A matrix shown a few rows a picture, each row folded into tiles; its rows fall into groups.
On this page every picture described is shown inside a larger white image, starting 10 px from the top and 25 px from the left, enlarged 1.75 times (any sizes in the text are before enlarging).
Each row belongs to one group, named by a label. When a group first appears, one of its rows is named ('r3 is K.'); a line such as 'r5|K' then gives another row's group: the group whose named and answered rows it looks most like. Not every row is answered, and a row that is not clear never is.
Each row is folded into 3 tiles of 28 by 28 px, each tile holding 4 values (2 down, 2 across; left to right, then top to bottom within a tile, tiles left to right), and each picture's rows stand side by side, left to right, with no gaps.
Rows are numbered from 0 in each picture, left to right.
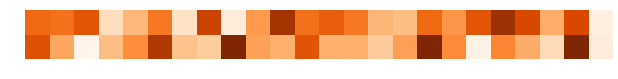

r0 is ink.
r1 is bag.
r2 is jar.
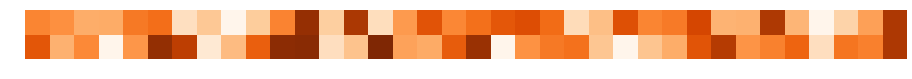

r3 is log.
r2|bag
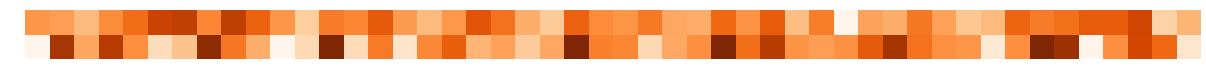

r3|jar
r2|log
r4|jar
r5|ink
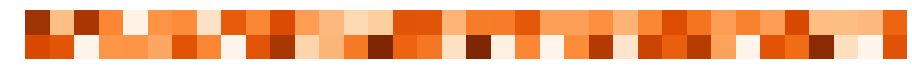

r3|log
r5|bag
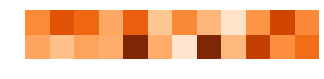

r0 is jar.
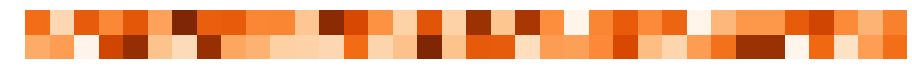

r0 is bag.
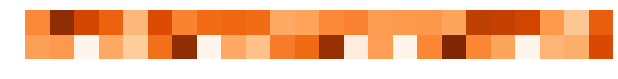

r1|log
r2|log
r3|ink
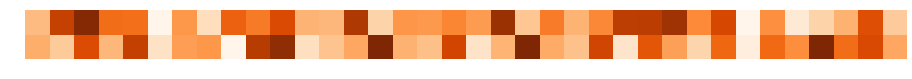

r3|bag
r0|jar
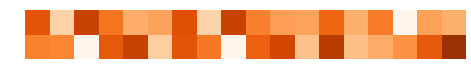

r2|ink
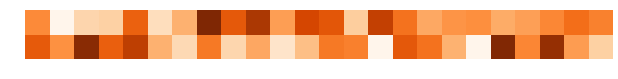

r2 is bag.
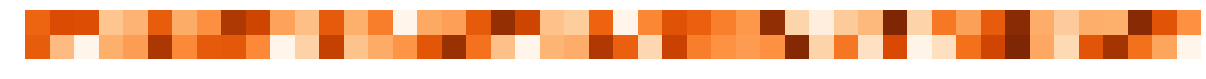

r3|ink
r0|ink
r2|ink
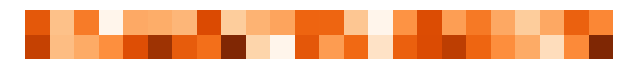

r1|bag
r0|ink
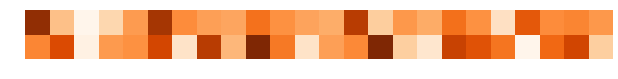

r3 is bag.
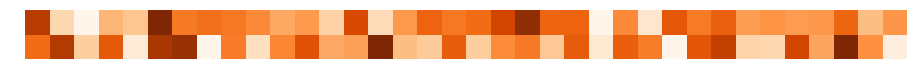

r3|jar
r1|log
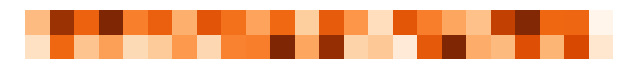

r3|jar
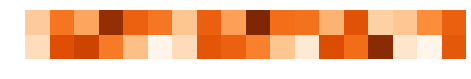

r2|bag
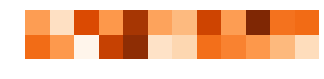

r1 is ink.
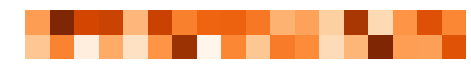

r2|bag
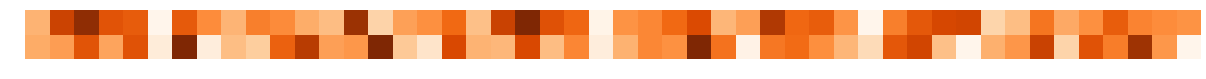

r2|bag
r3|jar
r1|log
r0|jar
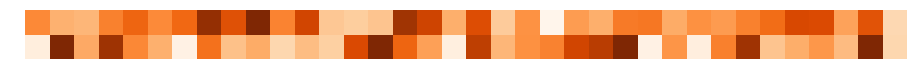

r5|jar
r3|ink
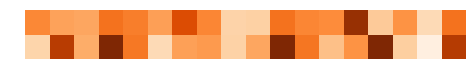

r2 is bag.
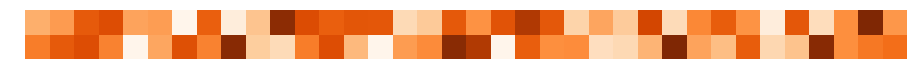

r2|ink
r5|bag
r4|bag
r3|log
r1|bag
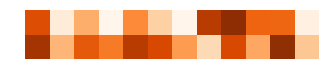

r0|ink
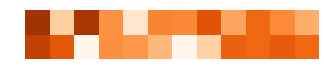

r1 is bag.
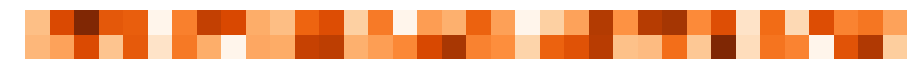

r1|ink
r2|ink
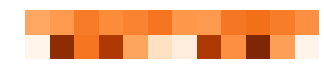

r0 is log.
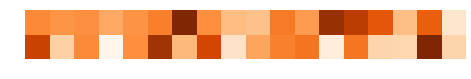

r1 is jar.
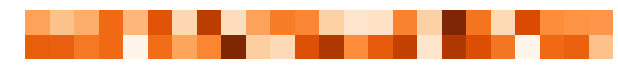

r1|bag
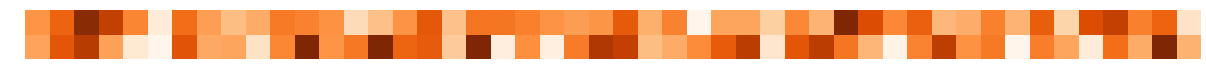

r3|log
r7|jar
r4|ink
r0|jar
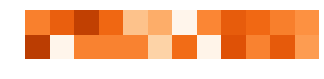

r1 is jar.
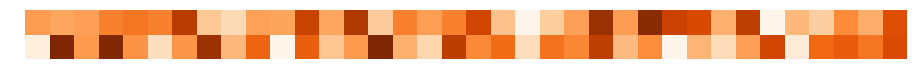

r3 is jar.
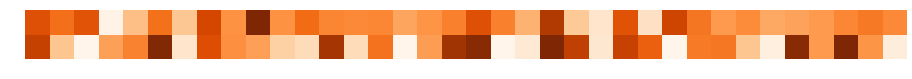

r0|ink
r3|log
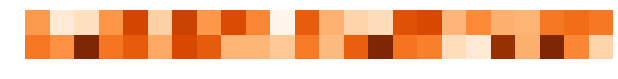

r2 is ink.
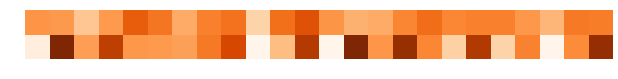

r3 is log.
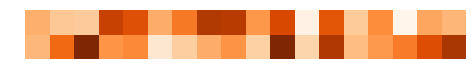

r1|jar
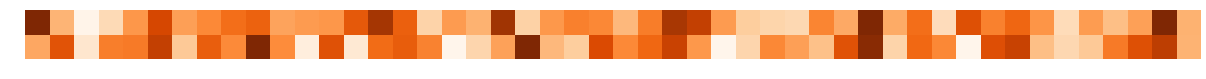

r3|bag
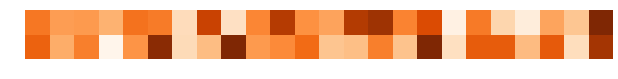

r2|jar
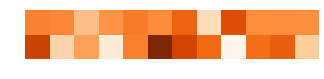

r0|log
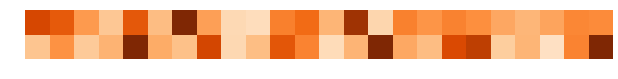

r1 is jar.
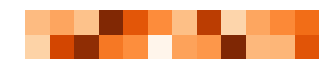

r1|bag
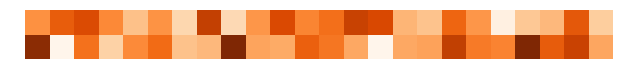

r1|bag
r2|ink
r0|log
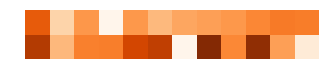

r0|ink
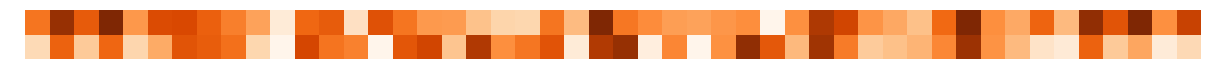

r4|log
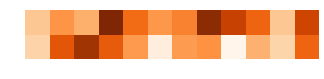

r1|ink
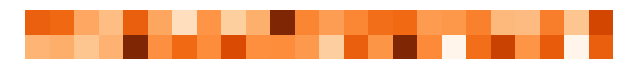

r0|jar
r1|bag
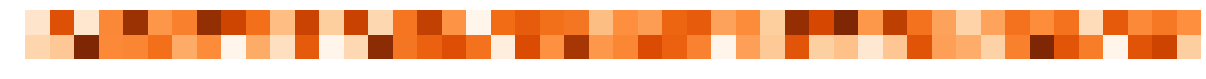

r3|jar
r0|bag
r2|bag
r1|ink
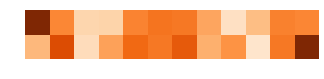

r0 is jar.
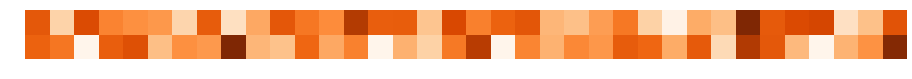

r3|log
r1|bag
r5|ink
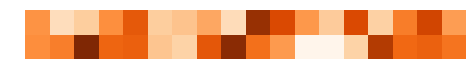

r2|bag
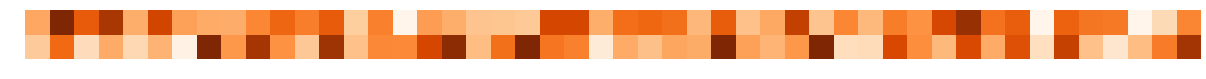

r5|bag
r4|jar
